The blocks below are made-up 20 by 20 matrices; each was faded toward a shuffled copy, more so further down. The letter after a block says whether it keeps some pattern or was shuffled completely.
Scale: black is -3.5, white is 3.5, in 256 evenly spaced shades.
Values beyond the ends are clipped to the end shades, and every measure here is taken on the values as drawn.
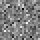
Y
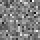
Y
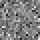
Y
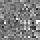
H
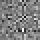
H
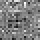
H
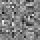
H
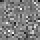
Y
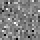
Y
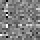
H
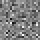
H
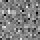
Y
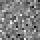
Y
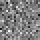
Y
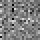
H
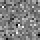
Y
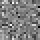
H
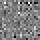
H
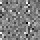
H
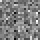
H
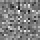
H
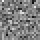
Y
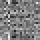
H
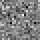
Y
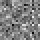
H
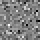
Y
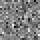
Y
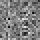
H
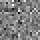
H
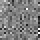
H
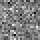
Y
